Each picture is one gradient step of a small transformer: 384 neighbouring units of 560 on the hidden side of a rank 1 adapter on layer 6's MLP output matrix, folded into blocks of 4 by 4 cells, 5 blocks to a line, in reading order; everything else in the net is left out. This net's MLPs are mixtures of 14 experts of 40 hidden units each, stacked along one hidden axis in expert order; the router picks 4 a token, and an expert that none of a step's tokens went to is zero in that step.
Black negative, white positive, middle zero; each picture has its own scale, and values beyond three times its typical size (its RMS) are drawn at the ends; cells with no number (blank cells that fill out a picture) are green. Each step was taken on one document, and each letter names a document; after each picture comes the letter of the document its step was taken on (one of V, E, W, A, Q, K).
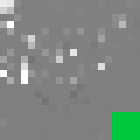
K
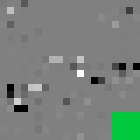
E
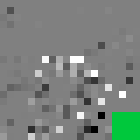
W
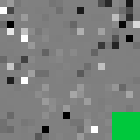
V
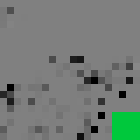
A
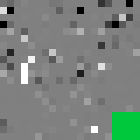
V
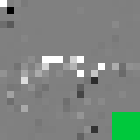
E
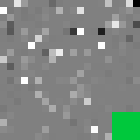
V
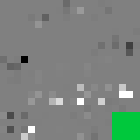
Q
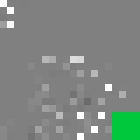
W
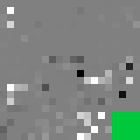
A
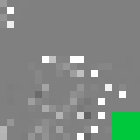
W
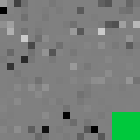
V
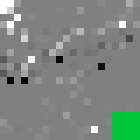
K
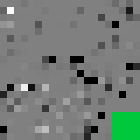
A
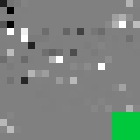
K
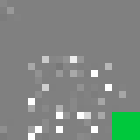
W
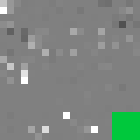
V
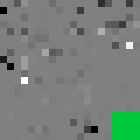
V
